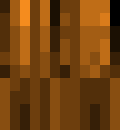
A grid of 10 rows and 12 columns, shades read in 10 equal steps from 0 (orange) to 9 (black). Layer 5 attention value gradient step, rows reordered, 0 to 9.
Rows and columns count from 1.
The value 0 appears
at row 1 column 3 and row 2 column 3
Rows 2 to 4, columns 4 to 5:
5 2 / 5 3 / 5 3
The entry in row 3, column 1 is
6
